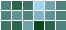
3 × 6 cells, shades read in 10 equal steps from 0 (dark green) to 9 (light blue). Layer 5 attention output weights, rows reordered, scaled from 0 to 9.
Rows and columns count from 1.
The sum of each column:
11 9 13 16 13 12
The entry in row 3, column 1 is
3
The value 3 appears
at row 1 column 3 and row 3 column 1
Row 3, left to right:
3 2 6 0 2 4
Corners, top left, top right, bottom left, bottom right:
4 4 3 4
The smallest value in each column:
3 2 3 0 2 4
